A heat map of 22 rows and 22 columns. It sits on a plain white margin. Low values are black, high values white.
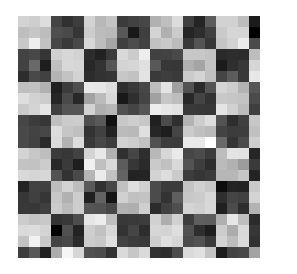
Average level on the scale: 50%. Grain: checkered. Histogram: two levels. Slope: none.
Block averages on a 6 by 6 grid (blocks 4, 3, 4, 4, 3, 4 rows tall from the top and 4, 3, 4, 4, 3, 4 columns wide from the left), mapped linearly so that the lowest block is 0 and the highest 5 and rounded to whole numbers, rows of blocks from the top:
3 2 2 3 0 2 / 1 2 2 2 3 2 / 2 2 2 2 2 2 / 3 1 2 3 1 2 / 0 3 2 1 5 0 / 3 2 2 3 1 2
